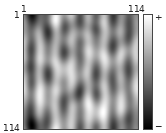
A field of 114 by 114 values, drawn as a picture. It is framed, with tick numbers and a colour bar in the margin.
Stripes: upright, repeating 7 times. Lone odd cells: none. Histogram: bell-shaped.
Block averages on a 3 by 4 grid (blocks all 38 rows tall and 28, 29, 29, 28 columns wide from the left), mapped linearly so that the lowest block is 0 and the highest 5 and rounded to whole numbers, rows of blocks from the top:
0231 / 2432 / 1352
